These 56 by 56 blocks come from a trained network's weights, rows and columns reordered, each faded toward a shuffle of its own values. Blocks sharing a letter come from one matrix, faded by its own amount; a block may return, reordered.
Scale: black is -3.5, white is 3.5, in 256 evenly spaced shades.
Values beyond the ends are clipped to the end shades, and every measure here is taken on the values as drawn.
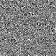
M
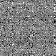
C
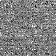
C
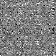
C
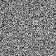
M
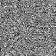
M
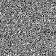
M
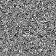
M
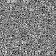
M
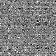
C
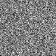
M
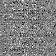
C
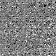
C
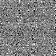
C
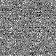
C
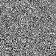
M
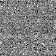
C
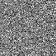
M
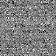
C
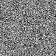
M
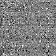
C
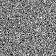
M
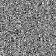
M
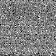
C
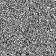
M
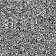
M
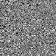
M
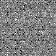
C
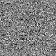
M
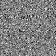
M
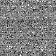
C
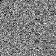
M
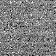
C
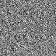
M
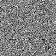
M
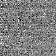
C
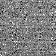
C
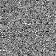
M
